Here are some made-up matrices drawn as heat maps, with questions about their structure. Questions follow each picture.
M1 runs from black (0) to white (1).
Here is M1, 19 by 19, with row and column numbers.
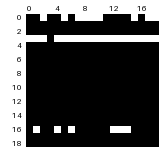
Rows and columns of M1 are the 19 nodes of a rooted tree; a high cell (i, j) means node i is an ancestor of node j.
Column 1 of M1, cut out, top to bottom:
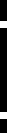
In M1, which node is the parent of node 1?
16
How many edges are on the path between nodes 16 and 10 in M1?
3
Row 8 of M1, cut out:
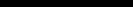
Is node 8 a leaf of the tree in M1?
yes
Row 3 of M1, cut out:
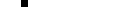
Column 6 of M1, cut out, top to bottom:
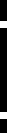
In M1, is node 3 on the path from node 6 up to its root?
yes
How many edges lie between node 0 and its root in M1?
1
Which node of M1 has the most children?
0
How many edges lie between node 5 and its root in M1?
2
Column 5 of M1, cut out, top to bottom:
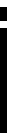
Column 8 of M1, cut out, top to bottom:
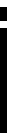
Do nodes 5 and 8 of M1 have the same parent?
yes
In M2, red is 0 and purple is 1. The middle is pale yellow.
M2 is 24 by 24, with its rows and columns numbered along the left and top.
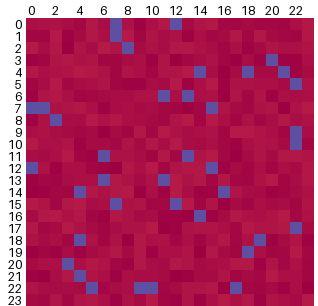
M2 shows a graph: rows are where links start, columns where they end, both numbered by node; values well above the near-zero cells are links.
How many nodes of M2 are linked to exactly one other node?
12
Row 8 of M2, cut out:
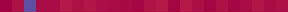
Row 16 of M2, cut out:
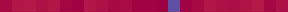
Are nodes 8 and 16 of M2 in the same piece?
no
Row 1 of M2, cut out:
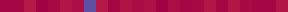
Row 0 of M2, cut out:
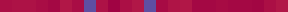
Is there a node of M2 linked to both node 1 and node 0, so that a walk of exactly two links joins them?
yes
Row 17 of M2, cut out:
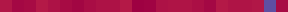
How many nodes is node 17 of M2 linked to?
1
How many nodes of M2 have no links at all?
1
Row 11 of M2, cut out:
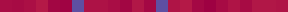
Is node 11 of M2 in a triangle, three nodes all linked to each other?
yes
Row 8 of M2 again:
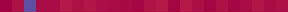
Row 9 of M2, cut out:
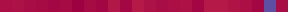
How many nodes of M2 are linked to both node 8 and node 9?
0
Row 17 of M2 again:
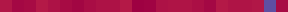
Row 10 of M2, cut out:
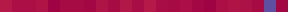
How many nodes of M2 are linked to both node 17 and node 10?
1
